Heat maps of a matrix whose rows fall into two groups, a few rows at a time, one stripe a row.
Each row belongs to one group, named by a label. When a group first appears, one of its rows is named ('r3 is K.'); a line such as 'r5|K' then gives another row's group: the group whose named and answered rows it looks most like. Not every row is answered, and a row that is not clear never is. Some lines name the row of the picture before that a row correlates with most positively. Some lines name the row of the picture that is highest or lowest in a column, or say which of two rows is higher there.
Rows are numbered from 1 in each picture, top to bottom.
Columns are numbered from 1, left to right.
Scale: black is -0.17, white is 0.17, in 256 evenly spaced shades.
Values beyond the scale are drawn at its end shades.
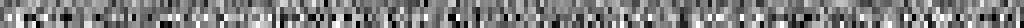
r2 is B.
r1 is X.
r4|B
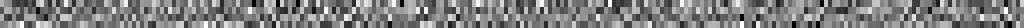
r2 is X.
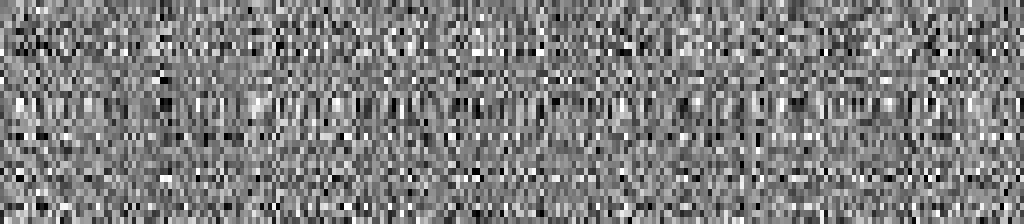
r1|B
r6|B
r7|X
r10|B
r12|B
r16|B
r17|B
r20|X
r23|B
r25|B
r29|B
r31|B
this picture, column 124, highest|12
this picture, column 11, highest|8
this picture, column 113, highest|20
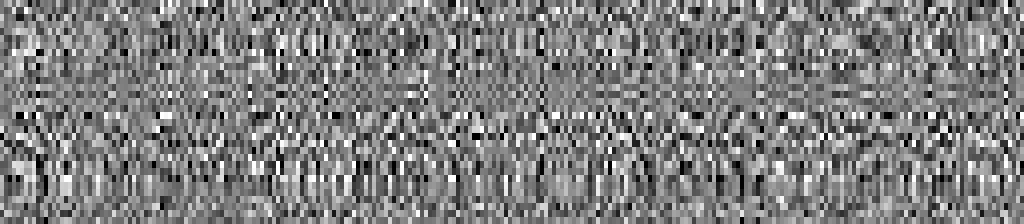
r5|B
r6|X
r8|B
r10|B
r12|X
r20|B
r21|X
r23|X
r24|B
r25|B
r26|X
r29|B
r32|X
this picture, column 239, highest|22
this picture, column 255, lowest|17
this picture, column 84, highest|26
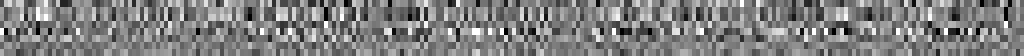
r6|X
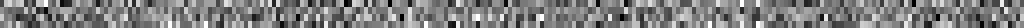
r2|X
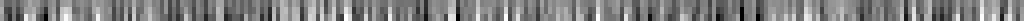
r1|X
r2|X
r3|X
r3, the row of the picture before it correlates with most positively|2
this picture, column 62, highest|3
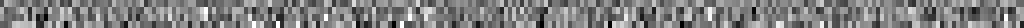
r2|X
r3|X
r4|B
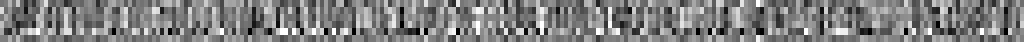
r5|X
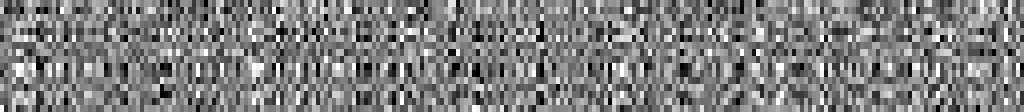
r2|X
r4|B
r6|B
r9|X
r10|B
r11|B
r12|B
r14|B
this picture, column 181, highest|5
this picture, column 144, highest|8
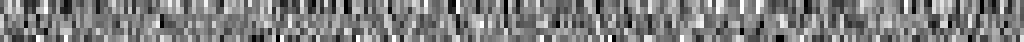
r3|B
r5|X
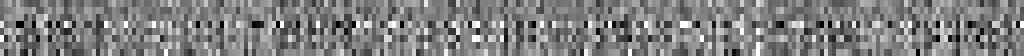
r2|B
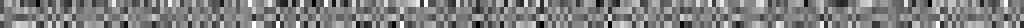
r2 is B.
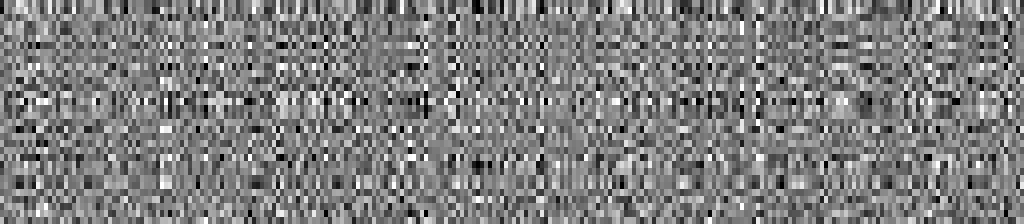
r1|B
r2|B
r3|X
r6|X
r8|X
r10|X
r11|B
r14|X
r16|X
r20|B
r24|B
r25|B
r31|X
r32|X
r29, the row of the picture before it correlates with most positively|3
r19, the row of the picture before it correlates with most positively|3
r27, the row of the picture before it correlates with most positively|3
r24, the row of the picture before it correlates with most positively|2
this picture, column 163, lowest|14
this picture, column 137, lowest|15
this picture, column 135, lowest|24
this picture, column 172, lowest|15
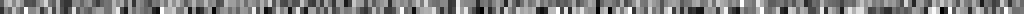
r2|B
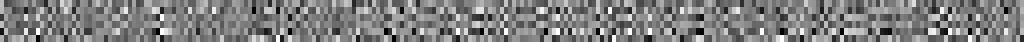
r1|X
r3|B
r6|B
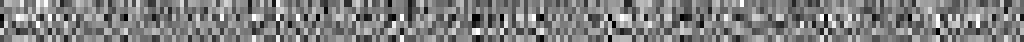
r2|X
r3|B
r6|B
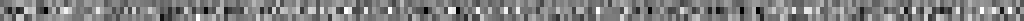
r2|X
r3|B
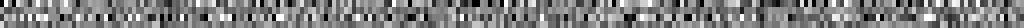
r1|B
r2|X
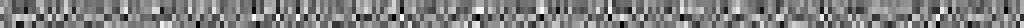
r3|B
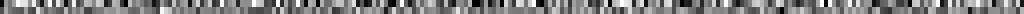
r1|B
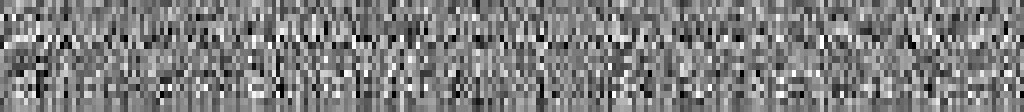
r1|B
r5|X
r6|B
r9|X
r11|X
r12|B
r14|B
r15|B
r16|B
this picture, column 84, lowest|7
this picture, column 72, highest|5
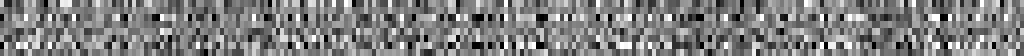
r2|X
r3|B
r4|B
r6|X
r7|B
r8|X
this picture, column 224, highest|7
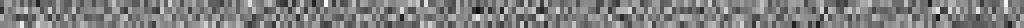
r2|B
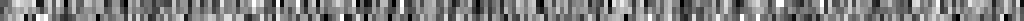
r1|B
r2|B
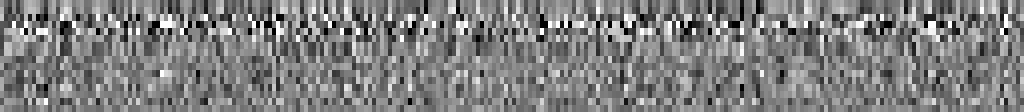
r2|X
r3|X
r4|B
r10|X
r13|X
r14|X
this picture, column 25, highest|3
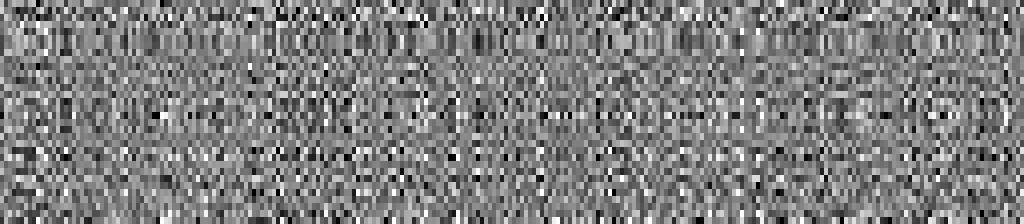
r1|B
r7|B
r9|X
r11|X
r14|X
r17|B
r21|B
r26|B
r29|X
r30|X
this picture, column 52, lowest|27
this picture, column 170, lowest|26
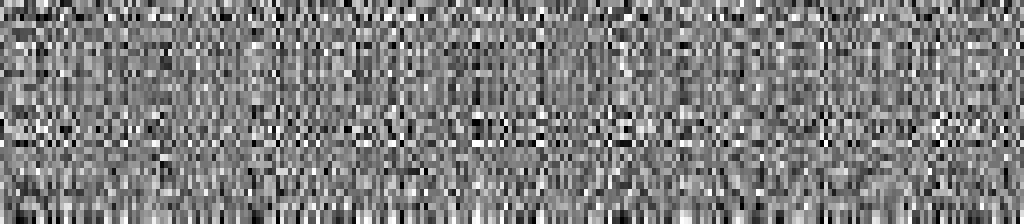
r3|X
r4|B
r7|B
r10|B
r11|X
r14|B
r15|B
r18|B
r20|B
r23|B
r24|B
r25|X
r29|X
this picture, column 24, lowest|8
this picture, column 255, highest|7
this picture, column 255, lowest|32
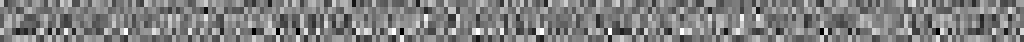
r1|X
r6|B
